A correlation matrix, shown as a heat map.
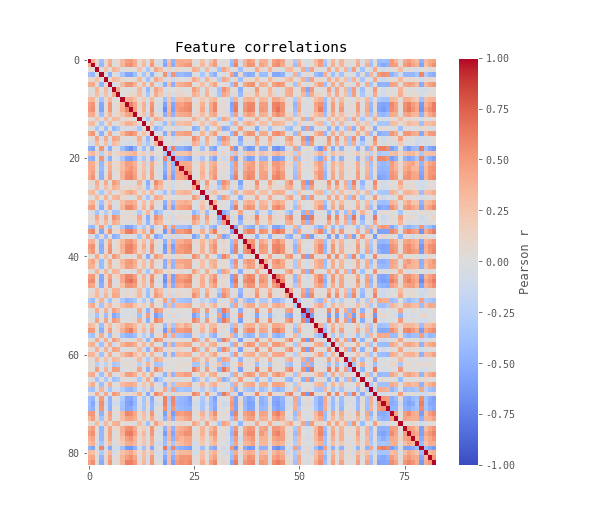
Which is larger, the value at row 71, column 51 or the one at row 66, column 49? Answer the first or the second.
the first
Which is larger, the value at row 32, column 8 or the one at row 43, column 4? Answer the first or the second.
the second
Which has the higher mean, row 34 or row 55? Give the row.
55
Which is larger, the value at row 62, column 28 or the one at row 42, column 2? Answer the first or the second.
the second
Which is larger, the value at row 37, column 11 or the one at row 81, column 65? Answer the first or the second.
the first
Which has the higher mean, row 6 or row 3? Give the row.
6
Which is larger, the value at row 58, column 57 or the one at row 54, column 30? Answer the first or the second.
the second
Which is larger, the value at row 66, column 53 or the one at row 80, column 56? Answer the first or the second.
the first
